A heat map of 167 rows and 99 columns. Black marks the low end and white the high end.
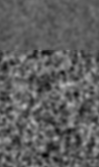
Seam: horizontal, 30% of the way down, the top part calmer. Average level on the scale: 40%. Stripes: none. Grain: blotchy. Odd rows or columns: none.
